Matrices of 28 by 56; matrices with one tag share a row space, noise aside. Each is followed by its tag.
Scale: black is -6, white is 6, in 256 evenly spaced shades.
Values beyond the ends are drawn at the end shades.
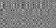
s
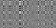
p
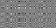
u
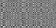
s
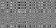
u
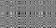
u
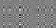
p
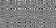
u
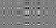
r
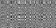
u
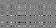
u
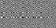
s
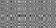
u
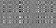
p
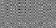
u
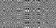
r
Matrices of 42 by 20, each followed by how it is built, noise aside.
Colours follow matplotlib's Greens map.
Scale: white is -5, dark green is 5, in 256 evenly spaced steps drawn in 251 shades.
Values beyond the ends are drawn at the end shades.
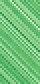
Toeplitz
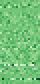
uneven rows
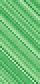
Toeplitz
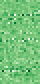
uneven rows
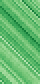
Toeplitz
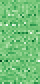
uneven rows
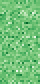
uneven rows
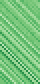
Toeplitz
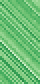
Toeplitz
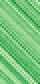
Toeplitz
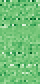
uneven rows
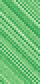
Toeplitz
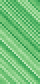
Toeplitz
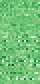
uneven rows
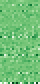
uneven rows
